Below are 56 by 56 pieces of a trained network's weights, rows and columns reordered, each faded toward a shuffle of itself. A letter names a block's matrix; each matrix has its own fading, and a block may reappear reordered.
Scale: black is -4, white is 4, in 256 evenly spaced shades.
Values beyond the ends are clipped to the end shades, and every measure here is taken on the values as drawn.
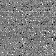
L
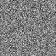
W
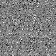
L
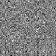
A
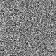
W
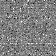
L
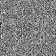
W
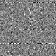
A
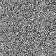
W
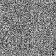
W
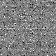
L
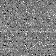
L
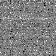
L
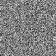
W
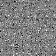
L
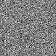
W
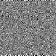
A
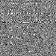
A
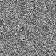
W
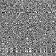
A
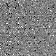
L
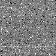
L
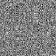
A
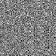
A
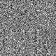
W
